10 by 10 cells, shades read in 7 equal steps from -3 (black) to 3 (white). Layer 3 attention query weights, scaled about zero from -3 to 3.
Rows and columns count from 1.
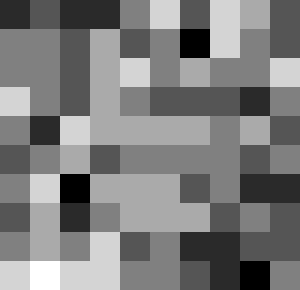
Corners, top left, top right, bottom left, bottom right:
-2 -1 2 0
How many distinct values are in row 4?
5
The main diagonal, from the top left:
-2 0 -1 1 1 0 -1 -1 -1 0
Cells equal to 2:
12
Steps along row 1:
up down same up up down up down down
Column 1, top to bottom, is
-2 0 0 2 0 -1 0 -1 0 2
